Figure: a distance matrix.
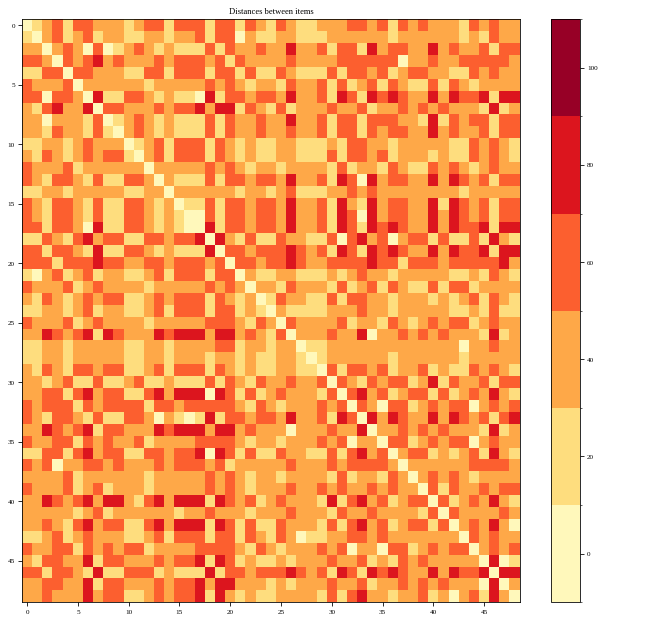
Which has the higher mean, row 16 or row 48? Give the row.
16
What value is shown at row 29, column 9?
60
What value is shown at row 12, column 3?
40
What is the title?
Distances between items
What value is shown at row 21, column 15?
60
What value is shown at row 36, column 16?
60
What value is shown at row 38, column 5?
20
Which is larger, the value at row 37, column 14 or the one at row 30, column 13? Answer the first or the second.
the first
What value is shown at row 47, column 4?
40
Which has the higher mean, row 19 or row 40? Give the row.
19
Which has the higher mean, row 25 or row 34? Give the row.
34
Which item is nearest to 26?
34
